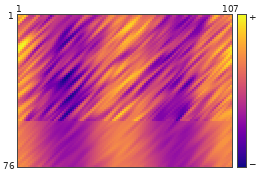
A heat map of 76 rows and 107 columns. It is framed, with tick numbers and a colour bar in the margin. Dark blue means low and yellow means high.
Lone odd cells: none. Ninth with the lowest average: middle left. Seam: horizontal, 70% of the way down, the bottom part calmer. Stripes: upright, repeating 2 times.
